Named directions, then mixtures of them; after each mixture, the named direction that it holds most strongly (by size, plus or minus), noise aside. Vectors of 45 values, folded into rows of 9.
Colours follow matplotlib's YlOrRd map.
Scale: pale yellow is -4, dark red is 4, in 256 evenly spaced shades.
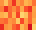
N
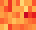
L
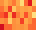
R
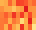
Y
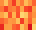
N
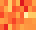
L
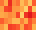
L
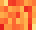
N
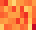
N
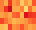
L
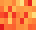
R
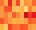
L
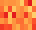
R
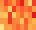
R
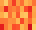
N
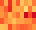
L
